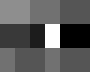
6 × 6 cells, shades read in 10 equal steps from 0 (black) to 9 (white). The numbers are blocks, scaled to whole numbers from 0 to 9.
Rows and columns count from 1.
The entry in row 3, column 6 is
0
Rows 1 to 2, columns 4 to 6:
4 3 3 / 4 3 3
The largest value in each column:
5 5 4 9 3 3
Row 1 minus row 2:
0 0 0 0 0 0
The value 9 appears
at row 3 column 4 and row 4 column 4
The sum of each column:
22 20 16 34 12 12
